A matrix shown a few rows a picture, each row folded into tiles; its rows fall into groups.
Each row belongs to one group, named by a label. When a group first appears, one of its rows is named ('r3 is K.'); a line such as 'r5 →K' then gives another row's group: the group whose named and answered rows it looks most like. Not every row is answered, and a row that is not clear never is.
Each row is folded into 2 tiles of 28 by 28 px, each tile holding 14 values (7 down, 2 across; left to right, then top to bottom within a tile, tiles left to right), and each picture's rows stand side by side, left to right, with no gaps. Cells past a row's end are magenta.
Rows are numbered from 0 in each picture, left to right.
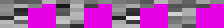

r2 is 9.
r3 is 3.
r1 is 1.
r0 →9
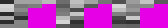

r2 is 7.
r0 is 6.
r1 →1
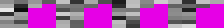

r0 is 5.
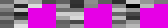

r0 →6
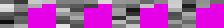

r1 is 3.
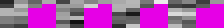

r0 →1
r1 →7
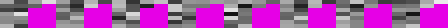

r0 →3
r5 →5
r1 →5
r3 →6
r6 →5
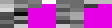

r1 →3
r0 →9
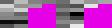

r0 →7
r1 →6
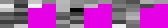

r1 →9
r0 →6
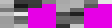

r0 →3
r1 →9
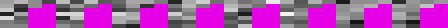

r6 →7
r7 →7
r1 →3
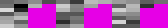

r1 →6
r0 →5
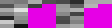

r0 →1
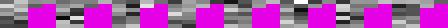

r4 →6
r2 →6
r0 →7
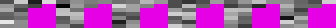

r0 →9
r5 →9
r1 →1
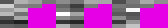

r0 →7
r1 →3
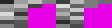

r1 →7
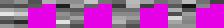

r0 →3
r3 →5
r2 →1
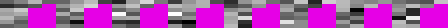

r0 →1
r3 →7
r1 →7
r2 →7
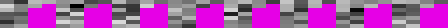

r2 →5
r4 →5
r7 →5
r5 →5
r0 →6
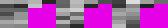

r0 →5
